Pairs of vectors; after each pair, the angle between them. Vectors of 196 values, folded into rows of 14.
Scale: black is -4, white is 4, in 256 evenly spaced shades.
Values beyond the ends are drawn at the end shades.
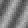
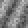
nearly opposite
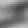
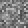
orthogonal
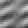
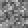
partly aligned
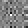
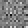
nearly opposite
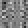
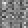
nearly opposite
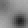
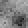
nearly parallel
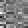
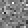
orthogonal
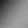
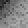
nearly parallel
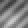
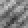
nearly opposite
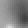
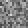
orthogonal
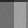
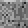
partly opposed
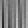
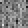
partly opposed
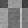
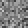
orthogonal
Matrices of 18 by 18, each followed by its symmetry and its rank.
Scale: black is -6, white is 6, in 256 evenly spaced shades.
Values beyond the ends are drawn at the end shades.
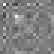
symmetric, rank three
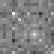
symmetric, rank three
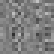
neither, rank three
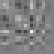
symmetric, rank two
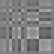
symmetric, rank one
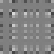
symmetric, rank one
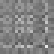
symmetric, rank two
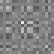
symmetric, rank three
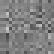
neither, rank three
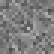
symmetric, full rank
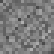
symmetric, full rank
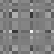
symmetric, rank one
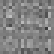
neither, rank three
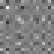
symmetric, rank two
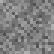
symmetric, full rank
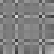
symmetric, rank one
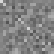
symmetric, full rank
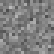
neither, full rank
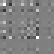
symmetric, rank two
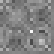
symmetric, rank three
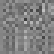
neither, rank three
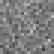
neither, full rank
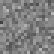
neither, full rank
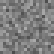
neither, full rank
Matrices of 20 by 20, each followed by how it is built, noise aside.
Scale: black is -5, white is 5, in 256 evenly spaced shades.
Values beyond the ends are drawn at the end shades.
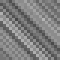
Toeplitz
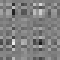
low rank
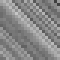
Toeplitz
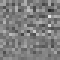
low rank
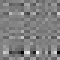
low rank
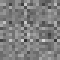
low rank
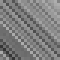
Toeplitz
